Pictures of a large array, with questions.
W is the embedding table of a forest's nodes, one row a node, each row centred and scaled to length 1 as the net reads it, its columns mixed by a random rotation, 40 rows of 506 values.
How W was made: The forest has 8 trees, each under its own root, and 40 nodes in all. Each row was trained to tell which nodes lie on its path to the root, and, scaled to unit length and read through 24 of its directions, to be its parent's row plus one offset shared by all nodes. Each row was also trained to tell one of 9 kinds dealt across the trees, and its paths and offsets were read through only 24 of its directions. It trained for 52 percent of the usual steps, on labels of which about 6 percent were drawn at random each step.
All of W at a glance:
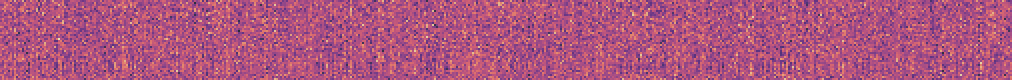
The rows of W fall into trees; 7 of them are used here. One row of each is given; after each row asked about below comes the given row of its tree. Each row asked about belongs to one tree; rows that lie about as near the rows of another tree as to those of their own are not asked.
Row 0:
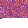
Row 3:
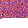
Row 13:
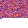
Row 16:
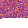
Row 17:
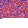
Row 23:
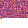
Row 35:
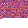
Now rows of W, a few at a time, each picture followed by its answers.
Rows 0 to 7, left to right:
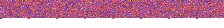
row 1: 23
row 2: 23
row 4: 0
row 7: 17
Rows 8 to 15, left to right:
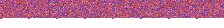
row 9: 16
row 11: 23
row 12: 13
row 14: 0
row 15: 35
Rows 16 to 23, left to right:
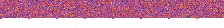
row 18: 13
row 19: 17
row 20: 35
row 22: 13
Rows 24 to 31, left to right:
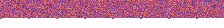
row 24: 13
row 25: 13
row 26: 35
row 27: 0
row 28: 0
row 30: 3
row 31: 17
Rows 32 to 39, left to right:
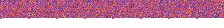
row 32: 35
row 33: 3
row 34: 0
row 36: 0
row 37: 16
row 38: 17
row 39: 16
